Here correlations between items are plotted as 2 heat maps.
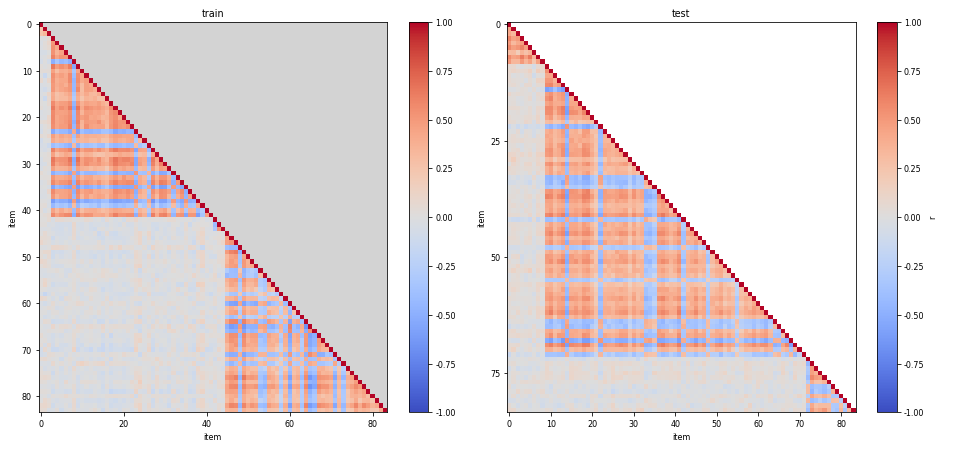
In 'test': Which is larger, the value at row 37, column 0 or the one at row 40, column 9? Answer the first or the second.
the second
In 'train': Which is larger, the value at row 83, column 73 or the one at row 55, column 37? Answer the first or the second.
the second
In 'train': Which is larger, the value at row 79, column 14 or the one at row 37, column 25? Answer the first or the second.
the second
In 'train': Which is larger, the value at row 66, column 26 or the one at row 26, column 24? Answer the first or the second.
the first
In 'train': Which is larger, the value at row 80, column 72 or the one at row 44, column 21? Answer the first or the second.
the first
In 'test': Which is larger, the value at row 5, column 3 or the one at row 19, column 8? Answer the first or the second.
the first
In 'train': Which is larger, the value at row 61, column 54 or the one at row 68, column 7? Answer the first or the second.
the second
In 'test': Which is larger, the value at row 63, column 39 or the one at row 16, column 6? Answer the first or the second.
the first
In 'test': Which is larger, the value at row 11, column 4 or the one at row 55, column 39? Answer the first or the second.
the first
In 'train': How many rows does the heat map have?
84
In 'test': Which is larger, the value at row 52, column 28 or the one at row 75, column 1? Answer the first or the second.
the first
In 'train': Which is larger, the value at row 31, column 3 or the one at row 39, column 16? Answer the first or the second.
the first
